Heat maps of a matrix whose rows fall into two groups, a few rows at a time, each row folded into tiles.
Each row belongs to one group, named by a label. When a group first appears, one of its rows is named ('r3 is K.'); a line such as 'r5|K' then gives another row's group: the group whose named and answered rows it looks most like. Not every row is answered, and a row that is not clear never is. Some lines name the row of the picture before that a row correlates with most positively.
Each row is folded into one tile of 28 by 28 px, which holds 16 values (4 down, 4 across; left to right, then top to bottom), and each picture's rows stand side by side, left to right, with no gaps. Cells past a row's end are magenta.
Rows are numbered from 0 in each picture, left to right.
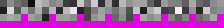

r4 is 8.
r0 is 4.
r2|4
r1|8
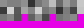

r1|8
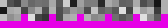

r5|8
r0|4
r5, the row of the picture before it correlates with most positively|1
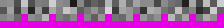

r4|4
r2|4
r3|8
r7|4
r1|8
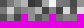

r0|8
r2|8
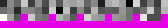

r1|8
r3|4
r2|8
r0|8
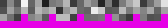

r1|4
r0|8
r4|8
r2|4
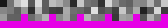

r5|4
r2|4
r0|8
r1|4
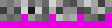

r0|8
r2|4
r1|8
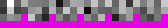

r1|8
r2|8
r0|4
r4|4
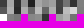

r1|8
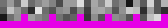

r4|4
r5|4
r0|4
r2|8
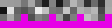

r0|4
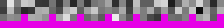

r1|4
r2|4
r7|4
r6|8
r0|4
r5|8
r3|8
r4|8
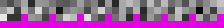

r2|4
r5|4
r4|8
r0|8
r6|4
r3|4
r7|8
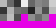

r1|8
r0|4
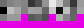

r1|8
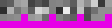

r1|4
